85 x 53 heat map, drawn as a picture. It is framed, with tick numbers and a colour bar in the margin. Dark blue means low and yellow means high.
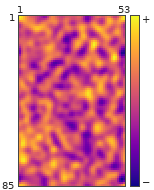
Lone odd cells: none. Slope: none. Stripes: none. Mirror symmetry: none. Grain: blotchy.
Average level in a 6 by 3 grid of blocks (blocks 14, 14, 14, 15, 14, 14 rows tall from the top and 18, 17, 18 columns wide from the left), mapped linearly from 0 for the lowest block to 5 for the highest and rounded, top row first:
424 / 212 / 223 / 302 / 512 / 331
